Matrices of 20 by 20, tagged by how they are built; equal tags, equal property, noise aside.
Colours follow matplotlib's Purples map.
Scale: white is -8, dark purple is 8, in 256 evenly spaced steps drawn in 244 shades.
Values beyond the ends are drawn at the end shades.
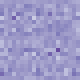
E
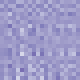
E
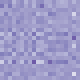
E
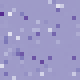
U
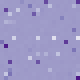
U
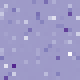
U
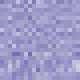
E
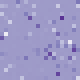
U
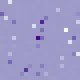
U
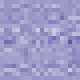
E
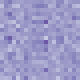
E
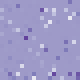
U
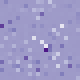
U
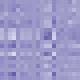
E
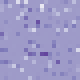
U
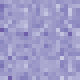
E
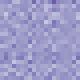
E
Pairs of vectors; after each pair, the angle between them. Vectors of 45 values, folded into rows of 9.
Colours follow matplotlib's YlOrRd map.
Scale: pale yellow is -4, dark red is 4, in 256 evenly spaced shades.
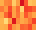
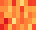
nearly opposite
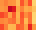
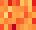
partly opposed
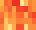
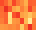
orthogonal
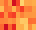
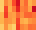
orthogonal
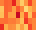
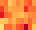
partly opposed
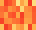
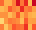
nearly opposite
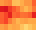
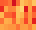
orthogonal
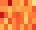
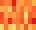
partly aligned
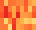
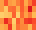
nearly opposite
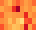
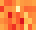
nearly opposite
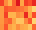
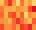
nearly opposite
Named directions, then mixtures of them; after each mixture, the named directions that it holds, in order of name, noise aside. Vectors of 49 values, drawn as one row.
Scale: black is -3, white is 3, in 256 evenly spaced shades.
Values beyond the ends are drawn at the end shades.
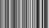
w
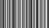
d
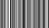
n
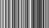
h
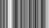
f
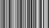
w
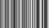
w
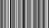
n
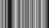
f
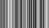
f, w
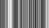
f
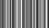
d, n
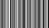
n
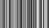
w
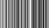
d, h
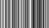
h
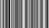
n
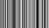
d, w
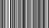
n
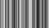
h, w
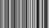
w
